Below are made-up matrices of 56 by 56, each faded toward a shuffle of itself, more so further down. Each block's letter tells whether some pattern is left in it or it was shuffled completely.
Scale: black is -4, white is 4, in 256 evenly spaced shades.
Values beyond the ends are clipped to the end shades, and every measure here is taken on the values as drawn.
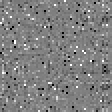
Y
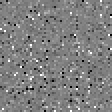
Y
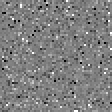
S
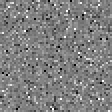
S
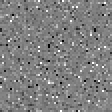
S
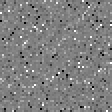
S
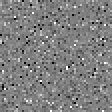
S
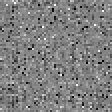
Y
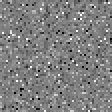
S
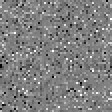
Y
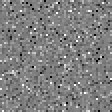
S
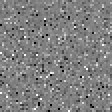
S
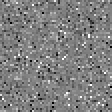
Y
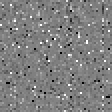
Y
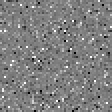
S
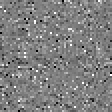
Y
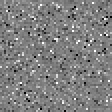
S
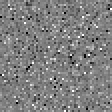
S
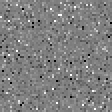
S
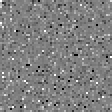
S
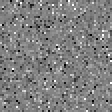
S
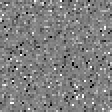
S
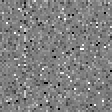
Y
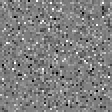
Y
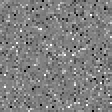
Y
